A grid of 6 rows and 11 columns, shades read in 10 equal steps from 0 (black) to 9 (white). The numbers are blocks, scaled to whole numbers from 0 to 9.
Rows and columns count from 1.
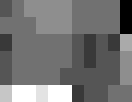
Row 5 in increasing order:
3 3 3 3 3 3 4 4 4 4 5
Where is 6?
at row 3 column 11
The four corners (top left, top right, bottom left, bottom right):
3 0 7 4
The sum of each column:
22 29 30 30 31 30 19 18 20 20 20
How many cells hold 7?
1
